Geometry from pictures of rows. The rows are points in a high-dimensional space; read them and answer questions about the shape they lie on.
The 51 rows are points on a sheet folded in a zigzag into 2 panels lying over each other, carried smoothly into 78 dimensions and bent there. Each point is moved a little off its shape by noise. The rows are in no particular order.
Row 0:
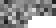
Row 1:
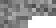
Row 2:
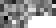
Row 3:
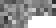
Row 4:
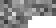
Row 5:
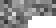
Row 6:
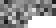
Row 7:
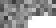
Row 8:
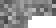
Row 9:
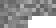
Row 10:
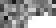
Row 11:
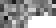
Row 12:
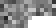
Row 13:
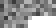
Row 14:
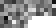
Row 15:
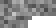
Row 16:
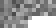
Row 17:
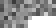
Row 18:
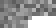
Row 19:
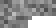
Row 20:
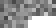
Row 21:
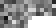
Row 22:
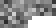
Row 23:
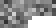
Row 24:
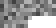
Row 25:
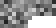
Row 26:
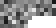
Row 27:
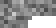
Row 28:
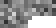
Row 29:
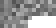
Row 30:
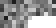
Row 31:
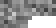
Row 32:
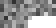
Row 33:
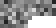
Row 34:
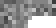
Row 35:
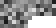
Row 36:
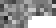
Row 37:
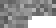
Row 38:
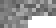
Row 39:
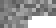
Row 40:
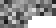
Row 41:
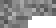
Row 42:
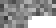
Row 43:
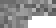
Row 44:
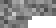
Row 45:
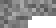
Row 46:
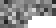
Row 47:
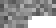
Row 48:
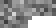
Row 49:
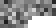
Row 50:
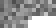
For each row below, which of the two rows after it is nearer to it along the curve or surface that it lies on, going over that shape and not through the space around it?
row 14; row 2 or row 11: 2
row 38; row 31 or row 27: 31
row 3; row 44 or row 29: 29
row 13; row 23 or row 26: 23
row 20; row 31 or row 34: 34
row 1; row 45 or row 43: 43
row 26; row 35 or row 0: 0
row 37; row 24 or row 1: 24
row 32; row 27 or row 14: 14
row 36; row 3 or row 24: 24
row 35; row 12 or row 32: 12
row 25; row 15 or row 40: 40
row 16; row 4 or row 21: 21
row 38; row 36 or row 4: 36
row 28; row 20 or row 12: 20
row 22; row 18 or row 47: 47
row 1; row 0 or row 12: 0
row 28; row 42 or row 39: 39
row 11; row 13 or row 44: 13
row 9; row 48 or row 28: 48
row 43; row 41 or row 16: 16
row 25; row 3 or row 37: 37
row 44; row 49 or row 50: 49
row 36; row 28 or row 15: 15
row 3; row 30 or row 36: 30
